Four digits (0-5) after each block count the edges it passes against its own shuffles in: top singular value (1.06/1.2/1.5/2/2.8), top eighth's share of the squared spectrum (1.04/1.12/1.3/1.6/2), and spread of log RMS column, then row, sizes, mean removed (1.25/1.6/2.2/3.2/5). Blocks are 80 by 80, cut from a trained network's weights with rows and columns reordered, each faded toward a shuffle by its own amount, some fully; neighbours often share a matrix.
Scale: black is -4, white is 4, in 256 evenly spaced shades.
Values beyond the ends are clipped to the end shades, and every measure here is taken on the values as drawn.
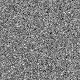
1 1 0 0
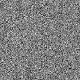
2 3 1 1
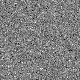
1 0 0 0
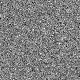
0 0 0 0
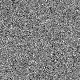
0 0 0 0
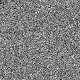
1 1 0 0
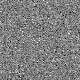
0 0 0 0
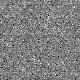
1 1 0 0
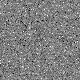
0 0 0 0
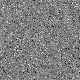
0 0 0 0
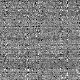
3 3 3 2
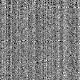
4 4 1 3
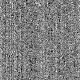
3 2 1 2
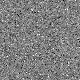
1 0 0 0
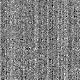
4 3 1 3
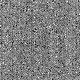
2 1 0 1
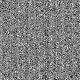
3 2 0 1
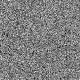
2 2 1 0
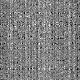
4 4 1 3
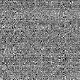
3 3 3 1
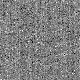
2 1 0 0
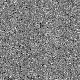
1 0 0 0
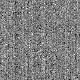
3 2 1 1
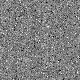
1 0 0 0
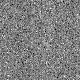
1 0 0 0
